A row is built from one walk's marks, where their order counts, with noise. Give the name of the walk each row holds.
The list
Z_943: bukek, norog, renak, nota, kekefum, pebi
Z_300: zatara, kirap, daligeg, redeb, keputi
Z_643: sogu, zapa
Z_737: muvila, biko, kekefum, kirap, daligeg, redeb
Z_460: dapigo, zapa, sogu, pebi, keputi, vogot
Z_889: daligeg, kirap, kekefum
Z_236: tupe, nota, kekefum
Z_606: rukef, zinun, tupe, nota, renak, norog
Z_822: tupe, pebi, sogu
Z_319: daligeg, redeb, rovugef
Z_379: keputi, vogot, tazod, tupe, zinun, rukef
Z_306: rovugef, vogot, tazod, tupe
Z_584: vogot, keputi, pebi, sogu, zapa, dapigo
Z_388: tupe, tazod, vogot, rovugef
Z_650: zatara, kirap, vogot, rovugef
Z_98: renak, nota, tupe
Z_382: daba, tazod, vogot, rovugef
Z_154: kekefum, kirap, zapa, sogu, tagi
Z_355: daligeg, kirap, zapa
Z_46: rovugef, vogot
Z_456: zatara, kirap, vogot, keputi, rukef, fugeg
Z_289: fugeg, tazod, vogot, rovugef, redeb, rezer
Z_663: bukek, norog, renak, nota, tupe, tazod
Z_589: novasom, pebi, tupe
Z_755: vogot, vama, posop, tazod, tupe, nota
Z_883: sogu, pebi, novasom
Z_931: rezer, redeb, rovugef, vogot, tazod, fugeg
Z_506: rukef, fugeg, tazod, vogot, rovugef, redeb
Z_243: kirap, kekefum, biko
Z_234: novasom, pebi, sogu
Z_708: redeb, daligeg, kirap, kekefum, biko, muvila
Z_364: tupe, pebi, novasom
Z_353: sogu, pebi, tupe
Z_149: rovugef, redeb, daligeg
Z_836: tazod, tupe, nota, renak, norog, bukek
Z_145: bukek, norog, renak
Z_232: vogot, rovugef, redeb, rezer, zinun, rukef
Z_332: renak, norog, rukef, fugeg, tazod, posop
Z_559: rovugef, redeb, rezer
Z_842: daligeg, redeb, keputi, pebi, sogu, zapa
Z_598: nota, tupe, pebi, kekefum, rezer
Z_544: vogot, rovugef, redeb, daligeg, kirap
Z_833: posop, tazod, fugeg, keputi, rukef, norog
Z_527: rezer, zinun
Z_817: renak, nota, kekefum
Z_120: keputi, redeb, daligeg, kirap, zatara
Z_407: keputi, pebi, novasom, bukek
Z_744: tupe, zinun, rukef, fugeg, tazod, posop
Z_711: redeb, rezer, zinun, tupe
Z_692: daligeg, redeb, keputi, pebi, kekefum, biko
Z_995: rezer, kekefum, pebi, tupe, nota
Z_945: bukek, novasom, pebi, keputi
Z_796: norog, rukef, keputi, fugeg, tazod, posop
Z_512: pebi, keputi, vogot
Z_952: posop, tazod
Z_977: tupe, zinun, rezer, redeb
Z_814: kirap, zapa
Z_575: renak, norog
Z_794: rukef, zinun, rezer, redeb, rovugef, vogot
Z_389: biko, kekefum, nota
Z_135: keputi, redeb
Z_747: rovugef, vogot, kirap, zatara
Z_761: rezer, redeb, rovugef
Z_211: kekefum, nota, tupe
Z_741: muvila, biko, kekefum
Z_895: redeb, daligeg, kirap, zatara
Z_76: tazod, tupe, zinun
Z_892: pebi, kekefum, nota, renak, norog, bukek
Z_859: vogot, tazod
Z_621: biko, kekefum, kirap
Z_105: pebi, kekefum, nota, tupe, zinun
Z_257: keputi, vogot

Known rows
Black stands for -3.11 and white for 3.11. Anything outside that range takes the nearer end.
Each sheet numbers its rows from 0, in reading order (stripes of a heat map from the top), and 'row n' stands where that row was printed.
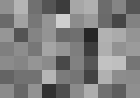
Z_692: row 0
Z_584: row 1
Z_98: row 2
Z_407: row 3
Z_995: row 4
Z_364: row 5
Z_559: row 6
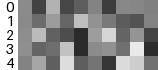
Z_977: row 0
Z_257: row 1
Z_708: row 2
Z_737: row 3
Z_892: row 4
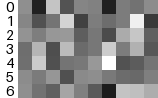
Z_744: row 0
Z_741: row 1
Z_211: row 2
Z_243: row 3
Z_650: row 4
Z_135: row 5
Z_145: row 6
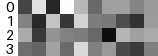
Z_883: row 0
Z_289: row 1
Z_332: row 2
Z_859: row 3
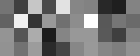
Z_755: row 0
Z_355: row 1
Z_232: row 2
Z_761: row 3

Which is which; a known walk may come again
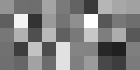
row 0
Z_575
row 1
Z_355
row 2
Z_243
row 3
Z_755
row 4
Z_859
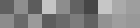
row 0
Z_589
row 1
Z_527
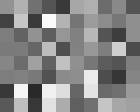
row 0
Z_692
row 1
Z_353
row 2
Z_46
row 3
Z_621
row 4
Z_257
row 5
Z_747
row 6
Z_643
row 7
Z_234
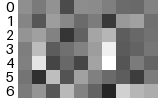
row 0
Z_135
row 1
Z_236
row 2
Z_120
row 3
Z_456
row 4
Z_300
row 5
Z_388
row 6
Z_945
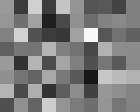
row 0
Z_379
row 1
Z_711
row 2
Z_895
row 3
Z_364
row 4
Z_506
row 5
Z_145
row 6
Z_794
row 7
Z_822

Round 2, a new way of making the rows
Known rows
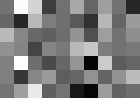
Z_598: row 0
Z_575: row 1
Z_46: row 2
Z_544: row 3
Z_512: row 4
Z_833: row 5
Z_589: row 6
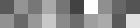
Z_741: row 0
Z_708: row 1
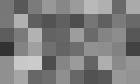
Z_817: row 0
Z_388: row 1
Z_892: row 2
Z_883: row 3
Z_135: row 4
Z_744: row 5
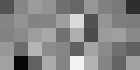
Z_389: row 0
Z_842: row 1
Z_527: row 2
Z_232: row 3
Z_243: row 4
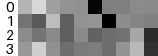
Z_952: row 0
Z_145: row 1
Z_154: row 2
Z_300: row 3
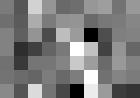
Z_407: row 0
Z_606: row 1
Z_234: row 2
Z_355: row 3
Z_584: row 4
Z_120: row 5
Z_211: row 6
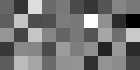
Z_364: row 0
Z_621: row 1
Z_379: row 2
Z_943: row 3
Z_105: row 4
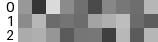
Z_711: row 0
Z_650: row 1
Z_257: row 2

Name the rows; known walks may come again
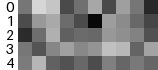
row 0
Z_598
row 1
Z_353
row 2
Z_883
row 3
Z_817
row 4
Z_388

